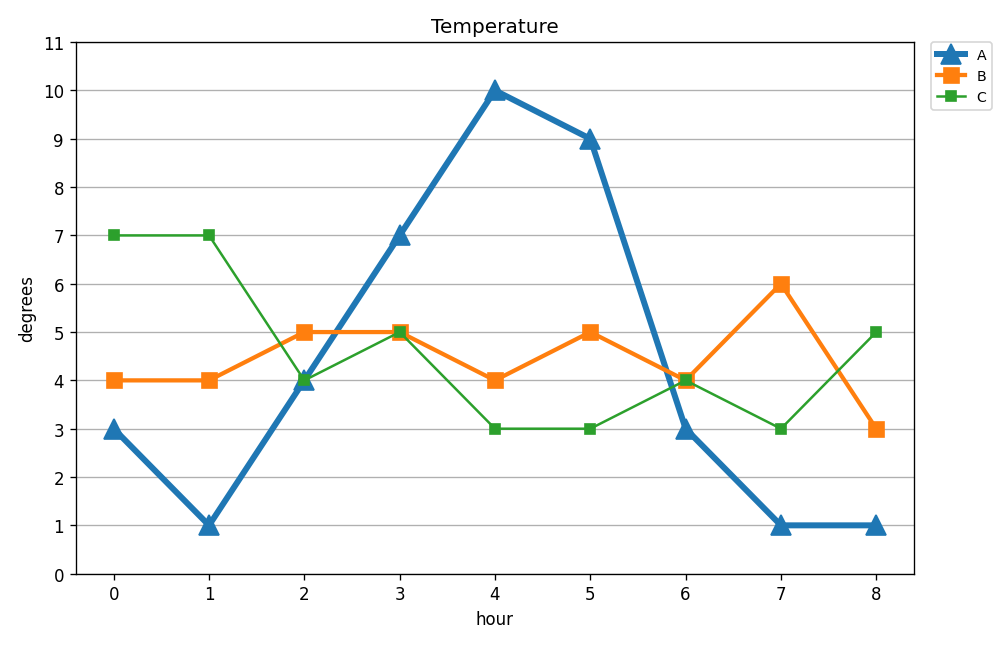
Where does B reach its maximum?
7
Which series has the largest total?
C
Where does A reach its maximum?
4
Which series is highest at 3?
A
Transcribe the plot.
Title: Temperature
x-axis: hour, ticks 0 1 2 3 4 5 6 7 8
y-axis: degrees, ticks 0 1 2 3 4 5 6 7 8 9 10 11
Legend: A, B, C
Values:
A: 3 1 4 7 10 9 3 1 1
B: 4 4 5 5 4 5 4 6 3
C: 7 7 4 5 3 3 4 3 5
